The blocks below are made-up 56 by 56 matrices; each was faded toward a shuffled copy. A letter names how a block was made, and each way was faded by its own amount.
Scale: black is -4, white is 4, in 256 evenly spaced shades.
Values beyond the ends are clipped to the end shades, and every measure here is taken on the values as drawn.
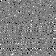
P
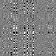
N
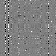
N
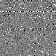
P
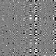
N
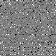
P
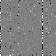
N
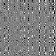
N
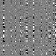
N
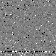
P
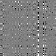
N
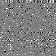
P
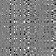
N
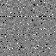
P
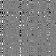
N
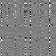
N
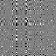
N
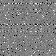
P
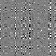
N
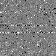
P
